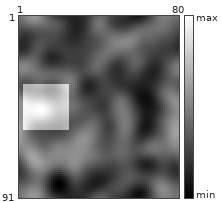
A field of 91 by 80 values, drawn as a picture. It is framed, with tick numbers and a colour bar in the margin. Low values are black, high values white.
Odd patch: higher, in the middle left. Histogram: skewed, a long tail of high values. Roughest part: middle left. Ninth with the highest average: middle left. Stripes: none.
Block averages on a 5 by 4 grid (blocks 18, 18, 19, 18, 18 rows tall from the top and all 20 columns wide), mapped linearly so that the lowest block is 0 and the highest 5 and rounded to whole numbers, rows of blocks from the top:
1 0 1 1 | 1 1 0 0 | 5 2 1 0 | 2 2 1 1 | 1 0 0 1
